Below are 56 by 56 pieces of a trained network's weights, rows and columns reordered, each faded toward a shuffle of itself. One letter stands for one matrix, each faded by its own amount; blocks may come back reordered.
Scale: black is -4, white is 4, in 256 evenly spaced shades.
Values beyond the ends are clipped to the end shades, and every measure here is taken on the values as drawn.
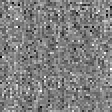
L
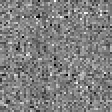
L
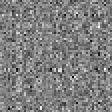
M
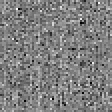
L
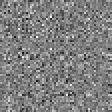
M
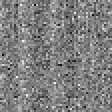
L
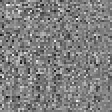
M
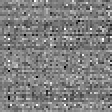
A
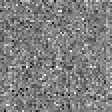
L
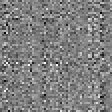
M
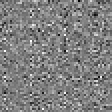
M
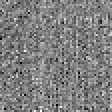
L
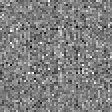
L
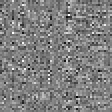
M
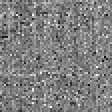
L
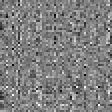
M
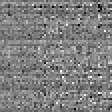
A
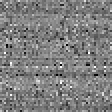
A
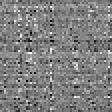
A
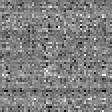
A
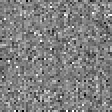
L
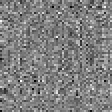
M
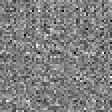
M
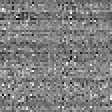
A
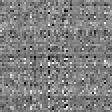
A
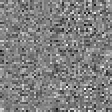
M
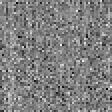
L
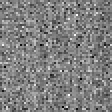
L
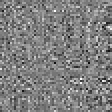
M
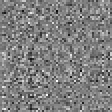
M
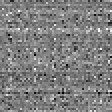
A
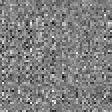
M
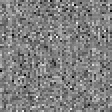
L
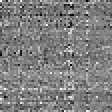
A
